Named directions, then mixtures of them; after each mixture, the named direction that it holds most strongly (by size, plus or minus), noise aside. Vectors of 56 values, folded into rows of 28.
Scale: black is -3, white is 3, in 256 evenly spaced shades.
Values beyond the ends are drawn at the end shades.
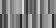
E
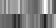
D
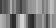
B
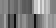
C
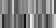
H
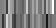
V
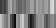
B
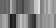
B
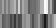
D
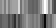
D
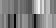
C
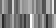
H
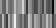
V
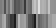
C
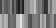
D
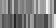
H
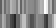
D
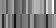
V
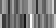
H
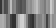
B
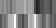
C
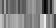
D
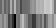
B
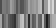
B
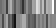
V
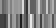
E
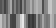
B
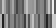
H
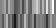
V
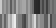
C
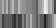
D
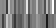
V
